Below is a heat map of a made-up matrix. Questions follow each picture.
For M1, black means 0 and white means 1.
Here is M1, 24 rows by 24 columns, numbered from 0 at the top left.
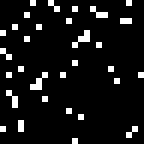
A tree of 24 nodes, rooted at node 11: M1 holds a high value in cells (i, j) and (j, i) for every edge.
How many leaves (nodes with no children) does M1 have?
10
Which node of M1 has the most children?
12
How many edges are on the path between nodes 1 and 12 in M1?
1
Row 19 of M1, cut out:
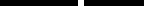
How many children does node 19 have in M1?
0
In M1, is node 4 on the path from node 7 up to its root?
yes
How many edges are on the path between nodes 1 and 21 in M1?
10
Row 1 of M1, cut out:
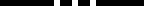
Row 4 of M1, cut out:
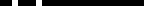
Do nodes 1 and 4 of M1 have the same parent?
no
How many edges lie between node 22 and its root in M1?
3
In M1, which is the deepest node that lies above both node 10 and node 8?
0
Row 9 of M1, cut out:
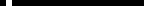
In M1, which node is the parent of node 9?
1
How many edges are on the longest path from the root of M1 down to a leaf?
13
